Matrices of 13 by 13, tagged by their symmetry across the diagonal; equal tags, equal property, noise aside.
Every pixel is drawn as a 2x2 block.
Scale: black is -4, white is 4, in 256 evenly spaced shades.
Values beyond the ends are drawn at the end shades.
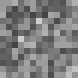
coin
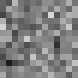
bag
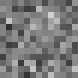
bag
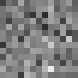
bag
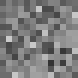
coin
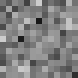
coin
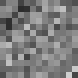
coin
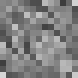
coin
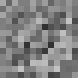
coin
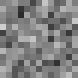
bag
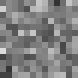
bag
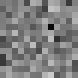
bag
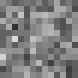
bag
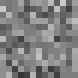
bag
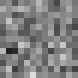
bag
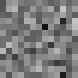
bag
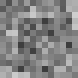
coin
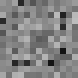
coin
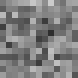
bag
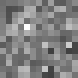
coin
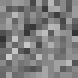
bag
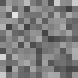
coin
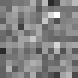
bag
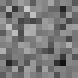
coin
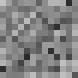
coin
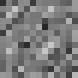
coin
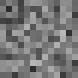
coin
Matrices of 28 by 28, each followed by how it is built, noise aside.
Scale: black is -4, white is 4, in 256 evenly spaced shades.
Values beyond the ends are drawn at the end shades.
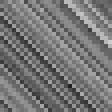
Toeplitz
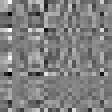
low rank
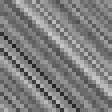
Toeplitz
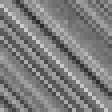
Toeplitz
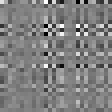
low rank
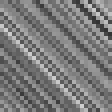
Toeplitz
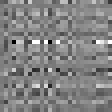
low rank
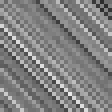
Toeplitz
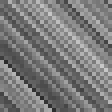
Toeplitz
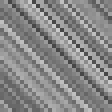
Toeplitz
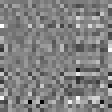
low rank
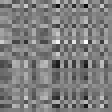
low rank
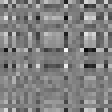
low rank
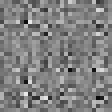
low rank
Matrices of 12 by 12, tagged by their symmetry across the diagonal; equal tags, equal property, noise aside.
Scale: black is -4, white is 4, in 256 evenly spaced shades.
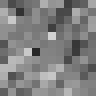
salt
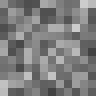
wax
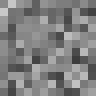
wax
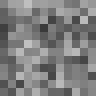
salt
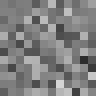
salt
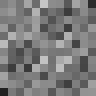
wax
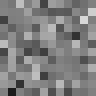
salt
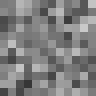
salt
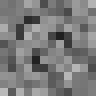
wax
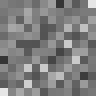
wax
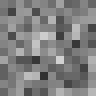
wax
